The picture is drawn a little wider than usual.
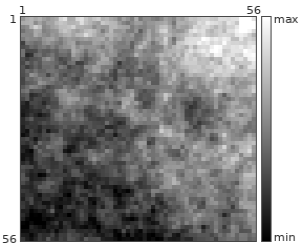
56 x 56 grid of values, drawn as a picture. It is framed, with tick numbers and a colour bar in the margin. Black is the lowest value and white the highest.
No regular stripes run through it. Values rise toward the top right. Neither half mirrors the other. The values follow a bell shape. The field is mottled with small blotches.
